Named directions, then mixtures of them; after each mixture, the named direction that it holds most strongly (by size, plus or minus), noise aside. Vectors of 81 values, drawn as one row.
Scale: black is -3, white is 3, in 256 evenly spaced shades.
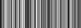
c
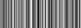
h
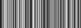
c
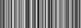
h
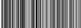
c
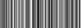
h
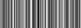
h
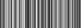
c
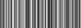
h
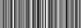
h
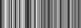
c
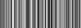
h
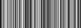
c
